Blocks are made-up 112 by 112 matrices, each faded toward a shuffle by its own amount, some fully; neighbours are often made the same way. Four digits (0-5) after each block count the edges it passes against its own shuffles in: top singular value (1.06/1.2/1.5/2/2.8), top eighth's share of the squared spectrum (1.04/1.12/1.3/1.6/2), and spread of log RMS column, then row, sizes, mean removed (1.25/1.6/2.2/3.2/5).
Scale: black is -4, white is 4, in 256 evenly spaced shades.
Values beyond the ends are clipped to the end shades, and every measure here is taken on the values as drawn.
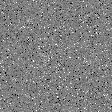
0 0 0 0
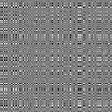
5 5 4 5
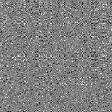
5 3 2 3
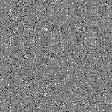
4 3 2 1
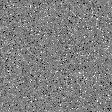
2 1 0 0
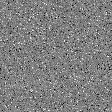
2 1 0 0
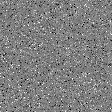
2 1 0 0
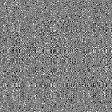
5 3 2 2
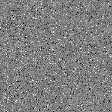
3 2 0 0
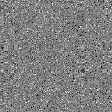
4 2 1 1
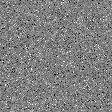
2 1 0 0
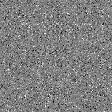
3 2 0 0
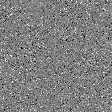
2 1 0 0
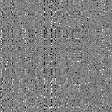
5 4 3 2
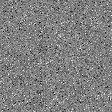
2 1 0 0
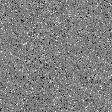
2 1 0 0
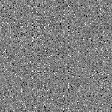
4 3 2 1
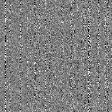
2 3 4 0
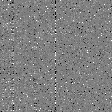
4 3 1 0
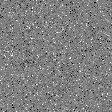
2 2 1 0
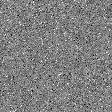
2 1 0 0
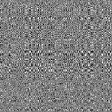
5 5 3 4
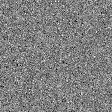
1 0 0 0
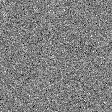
0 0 0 0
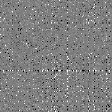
4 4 3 2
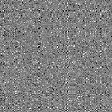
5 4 3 2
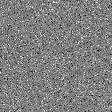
2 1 0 0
